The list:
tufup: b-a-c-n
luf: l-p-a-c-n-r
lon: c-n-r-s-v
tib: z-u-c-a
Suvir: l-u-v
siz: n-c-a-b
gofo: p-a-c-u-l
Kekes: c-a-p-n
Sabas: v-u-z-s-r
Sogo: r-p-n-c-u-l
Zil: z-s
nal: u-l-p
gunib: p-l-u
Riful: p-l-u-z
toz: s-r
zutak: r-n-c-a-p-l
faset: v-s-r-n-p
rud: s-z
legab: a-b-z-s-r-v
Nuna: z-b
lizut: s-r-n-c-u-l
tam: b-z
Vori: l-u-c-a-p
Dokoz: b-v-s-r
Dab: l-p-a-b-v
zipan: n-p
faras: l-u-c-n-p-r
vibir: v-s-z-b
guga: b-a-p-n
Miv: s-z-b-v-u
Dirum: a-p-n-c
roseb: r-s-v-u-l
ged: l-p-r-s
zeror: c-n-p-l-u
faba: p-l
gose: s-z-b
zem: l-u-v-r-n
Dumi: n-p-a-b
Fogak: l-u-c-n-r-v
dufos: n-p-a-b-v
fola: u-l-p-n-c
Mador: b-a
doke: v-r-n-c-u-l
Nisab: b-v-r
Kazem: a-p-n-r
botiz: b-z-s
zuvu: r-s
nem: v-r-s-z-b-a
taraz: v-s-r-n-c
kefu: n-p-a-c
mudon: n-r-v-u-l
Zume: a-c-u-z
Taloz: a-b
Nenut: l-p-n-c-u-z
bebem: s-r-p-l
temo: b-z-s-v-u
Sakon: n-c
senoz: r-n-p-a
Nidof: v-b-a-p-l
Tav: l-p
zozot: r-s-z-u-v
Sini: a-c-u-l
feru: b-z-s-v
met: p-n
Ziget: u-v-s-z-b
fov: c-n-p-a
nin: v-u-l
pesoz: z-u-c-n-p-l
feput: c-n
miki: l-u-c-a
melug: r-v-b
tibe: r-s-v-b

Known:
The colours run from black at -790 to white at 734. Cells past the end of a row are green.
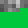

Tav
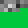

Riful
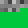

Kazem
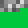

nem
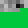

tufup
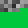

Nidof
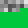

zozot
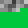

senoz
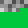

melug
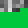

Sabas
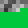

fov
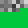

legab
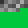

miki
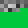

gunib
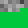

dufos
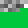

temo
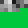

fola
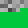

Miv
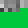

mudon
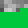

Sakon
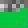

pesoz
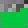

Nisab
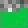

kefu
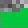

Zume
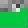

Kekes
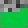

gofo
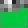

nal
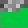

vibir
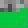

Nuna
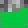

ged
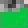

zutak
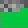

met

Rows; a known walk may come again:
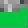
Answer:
zipan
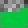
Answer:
faset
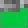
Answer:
doke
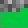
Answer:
Suvir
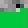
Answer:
guga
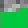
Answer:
siz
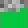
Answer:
gose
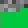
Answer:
faras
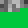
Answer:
ged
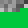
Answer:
Dokoz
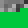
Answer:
Nisab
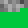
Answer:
dufos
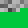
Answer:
Miv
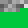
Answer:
tam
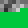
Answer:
fov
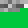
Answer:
feru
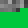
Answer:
nin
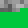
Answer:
Nuna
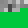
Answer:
tibe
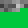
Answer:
Dab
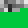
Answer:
roseb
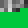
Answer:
Sabas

